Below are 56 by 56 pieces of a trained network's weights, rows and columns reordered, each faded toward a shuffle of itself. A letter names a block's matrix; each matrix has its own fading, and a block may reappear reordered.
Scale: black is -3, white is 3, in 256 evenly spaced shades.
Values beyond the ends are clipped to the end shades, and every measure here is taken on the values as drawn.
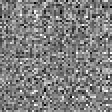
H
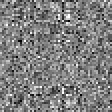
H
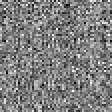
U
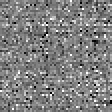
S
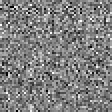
U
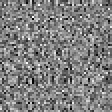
H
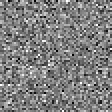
U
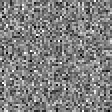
U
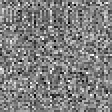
U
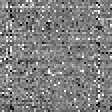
S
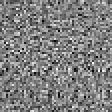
H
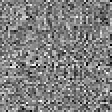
H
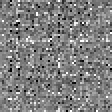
S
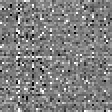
S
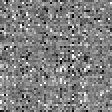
S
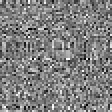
H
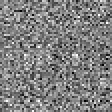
H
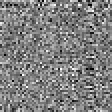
H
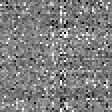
S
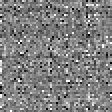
S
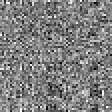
U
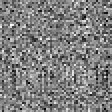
U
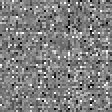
S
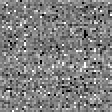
S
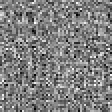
U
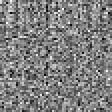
U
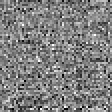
H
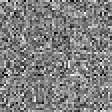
H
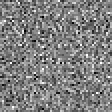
U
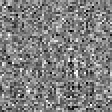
U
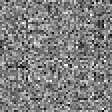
U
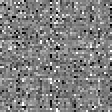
S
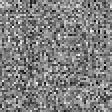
U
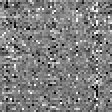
S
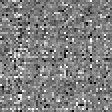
S
